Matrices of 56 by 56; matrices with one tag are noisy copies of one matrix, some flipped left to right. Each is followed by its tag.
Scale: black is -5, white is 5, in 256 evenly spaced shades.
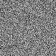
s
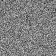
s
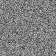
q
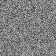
q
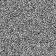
q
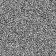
q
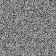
q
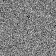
s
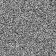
q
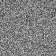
s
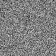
s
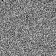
s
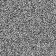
q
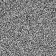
s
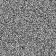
q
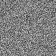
s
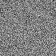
s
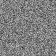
q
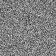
s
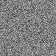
q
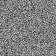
q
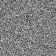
s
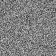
s
